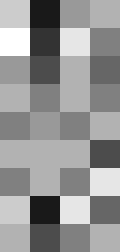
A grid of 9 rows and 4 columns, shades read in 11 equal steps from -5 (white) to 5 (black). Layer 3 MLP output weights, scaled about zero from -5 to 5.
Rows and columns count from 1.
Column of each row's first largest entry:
2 2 2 2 1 4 1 2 2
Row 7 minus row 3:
1 -4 2 -5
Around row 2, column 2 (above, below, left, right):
4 2 -5 -4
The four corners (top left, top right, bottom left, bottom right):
-3 -2 -2 -2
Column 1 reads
-3 -5 -1 -2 0 -2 0 -3 -2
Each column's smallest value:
-5 -2 -4 -4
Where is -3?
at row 1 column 1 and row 8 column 1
